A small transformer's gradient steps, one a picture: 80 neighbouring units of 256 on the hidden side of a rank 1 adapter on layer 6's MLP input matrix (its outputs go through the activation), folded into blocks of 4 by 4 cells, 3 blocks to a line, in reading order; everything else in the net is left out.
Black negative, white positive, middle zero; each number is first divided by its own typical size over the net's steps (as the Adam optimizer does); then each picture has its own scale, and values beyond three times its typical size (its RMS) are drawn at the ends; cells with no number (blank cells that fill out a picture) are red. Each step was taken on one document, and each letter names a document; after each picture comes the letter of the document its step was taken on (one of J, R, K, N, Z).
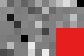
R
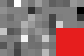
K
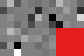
K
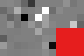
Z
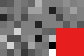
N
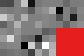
N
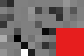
N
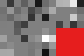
R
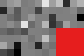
K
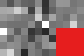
R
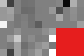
N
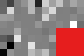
R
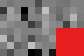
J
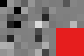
Z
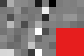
R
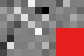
Z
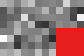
J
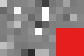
Z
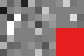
Z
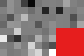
J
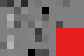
Z
